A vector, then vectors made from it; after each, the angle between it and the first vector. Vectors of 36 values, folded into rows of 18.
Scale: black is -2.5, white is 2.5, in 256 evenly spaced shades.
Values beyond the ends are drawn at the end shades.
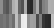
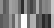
nearly parallel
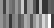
partly opposed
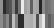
orthogonal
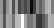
partly aligned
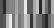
partly aligned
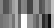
nearly parallel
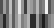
orthogonal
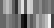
nearly opposite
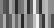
orthogonal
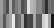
partly opposed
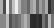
orthogonal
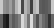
partly aligned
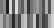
partly aligned
